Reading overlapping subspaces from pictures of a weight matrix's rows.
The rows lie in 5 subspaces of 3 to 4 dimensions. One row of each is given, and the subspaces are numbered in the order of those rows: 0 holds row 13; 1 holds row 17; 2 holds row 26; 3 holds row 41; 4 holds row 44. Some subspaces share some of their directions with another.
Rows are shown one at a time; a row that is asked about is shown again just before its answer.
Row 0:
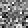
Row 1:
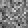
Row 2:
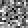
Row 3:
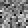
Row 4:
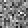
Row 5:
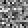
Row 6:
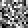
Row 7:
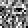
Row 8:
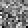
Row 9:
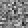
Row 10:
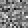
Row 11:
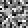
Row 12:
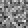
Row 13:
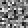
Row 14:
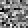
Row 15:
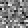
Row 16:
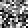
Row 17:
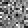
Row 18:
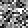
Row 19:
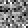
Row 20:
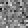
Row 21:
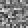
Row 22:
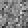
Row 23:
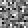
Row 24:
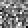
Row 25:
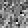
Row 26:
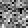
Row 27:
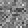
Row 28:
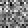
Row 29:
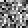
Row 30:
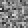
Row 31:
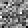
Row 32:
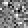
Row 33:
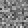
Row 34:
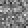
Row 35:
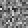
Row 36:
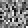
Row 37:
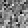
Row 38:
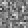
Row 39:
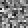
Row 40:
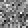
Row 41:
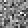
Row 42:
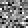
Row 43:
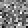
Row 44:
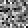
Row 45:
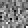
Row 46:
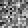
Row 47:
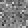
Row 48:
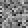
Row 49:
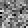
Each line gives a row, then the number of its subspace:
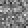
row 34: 4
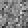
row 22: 3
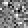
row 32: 1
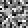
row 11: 0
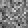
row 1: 0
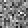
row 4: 3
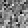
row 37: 3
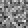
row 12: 0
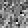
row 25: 3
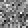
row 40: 3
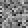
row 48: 0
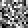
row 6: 0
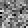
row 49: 2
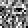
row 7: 2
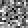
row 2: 0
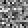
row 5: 4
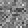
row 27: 2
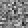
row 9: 0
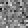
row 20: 4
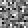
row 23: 1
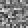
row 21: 1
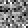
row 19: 4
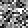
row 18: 2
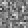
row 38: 1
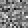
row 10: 1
